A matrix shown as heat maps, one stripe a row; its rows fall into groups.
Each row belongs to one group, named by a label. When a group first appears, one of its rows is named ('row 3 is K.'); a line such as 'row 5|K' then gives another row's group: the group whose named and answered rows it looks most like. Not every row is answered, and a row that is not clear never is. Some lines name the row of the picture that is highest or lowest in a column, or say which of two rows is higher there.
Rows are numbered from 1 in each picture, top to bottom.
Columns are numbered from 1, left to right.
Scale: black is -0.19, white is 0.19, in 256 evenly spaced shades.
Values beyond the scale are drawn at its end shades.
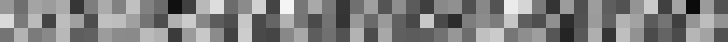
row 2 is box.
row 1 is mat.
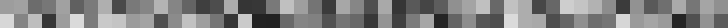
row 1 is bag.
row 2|box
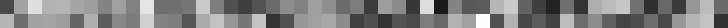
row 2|mat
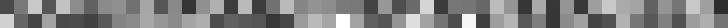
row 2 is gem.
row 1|box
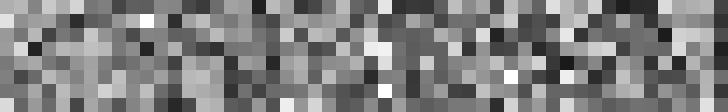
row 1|bag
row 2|gem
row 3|mat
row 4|bag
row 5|box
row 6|gem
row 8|mat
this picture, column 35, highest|3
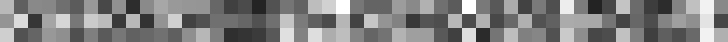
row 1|gem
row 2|bag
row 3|gem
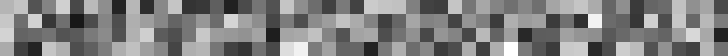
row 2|mat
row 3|mat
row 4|gem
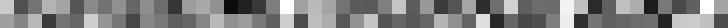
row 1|gem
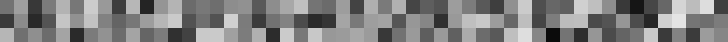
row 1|bag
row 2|bag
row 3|mat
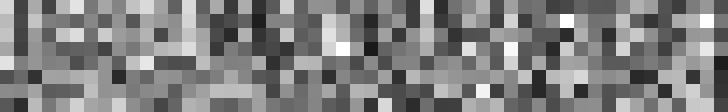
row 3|box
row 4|gem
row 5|mat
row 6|bag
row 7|mat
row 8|box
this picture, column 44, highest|6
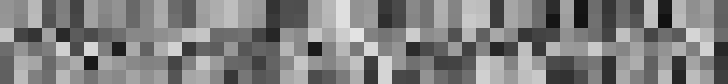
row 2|mat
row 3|gem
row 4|bag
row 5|box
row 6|box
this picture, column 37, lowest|4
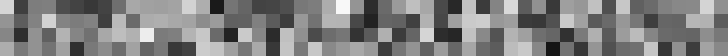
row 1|gem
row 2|gem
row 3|box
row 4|mat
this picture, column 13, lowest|4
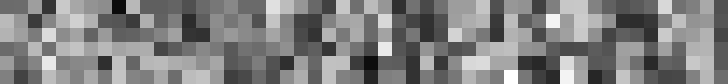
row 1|bag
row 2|bag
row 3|bag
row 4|box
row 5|gem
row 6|gem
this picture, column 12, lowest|4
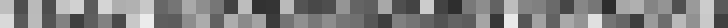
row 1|box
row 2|mat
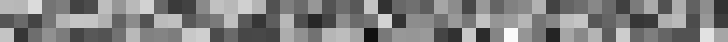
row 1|mat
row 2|bag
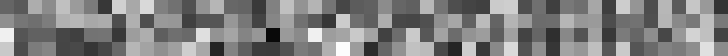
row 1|box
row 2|bag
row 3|mat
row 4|gem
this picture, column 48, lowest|3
